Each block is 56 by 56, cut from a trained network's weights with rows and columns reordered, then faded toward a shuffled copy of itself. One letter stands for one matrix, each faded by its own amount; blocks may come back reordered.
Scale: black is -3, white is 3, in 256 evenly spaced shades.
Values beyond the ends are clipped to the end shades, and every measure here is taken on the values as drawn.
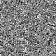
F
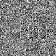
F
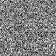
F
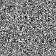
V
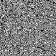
V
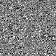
V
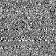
V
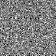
V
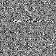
V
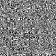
V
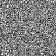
F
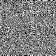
V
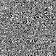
V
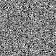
V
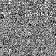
F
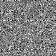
V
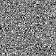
V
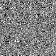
V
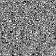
V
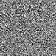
F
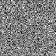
F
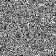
V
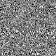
V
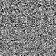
F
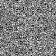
F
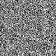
F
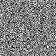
F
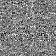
V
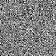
F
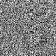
F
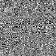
V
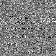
V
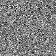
V
